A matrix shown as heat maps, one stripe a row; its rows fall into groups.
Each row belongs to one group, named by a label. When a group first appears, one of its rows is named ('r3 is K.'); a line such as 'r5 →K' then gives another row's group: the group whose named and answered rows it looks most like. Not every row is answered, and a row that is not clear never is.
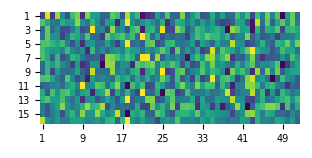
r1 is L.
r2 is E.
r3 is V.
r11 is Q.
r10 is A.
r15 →Q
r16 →E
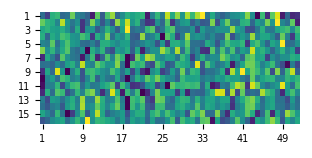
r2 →L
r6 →A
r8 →Q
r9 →L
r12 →L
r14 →Q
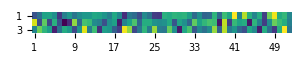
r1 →L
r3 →V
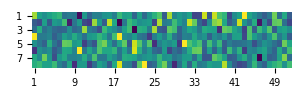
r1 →A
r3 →V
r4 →E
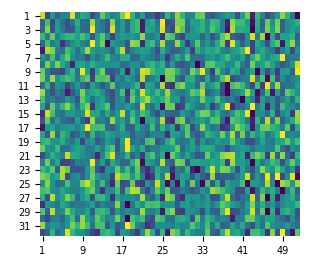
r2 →V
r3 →V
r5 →V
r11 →V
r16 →V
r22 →V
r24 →L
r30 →Q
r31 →E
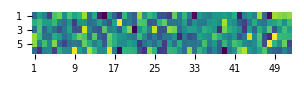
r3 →V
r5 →L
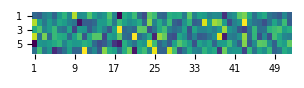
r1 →Q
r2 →A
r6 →V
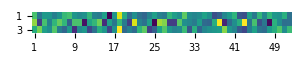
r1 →E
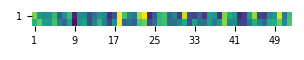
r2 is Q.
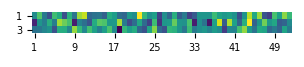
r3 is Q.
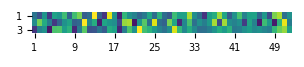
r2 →V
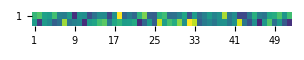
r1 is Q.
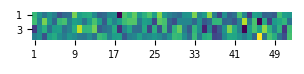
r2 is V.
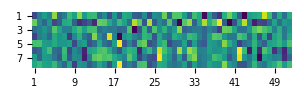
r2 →A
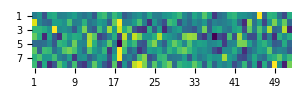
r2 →E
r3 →L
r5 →Q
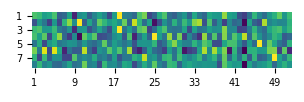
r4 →A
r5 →V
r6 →L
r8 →V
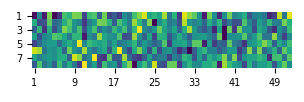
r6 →E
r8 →V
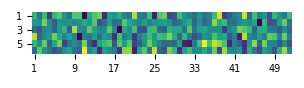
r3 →Q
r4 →A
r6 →V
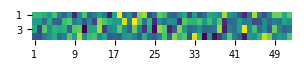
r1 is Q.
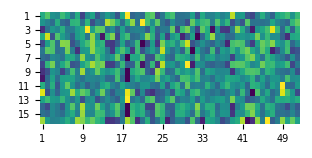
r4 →E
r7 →Q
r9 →Q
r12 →E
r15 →Q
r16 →E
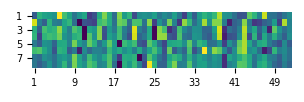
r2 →A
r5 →Q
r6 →A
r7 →Q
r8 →Q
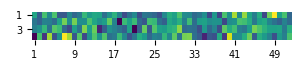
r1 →L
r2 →Q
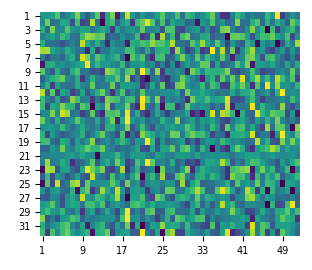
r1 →E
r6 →A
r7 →Q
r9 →A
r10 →L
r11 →V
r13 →A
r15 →L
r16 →E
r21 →Q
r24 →V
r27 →Q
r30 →E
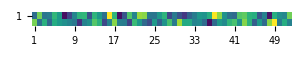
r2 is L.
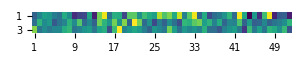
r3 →E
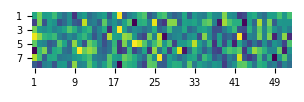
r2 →V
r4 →L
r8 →Q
